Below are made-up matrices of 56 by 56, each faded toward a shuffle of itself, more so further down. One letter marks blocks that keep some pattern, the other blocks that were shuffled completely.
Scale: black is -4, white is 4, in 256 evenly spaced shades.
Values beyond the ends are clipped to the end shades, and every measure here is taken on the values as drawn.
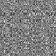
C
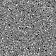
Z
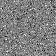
Z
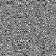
C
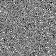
Z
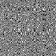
C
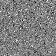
Z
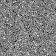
Z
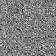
C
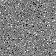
Z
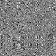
C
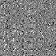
C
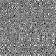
C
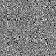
C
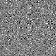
C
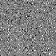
C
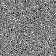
Z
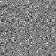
C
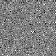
C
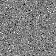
Z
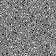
Z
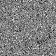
Z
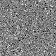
Z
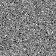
Z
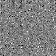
C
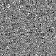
C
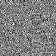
C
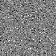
C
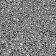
C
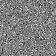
Z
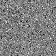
Z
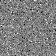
Z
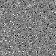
C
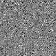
C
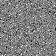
Z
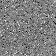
Z
